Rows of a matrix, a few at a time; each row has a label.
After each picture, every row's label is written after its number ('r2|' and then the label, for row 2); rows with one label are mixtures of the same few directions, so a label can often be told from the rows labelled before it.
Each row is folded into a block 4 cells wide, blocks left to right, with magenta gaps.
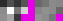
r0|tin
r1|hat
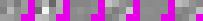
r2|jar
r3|jar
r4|tin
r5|hat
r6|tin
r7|hat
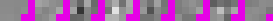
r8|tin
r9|hat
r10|jar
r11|jar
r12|jar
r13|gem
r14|tin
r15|hat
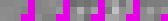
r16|hat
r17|gem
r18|tin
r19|jar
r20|tin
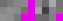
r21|hat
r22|jar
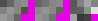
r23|hat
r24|hat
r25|gem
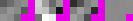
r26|hat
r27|gem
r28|hat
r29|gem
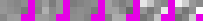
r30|gem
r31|jar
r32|hat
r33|gem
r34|hat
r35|hat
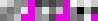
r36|hat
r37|tin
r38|tin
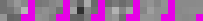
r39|gem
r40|hat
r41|jar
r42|tin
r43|jar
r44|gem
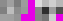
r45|jar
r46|tin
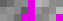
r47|hat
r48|hat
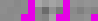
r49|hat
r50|tin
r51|tin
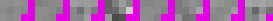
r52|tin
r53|hat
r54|tin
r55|gem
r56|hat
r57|gem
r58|hat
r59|tin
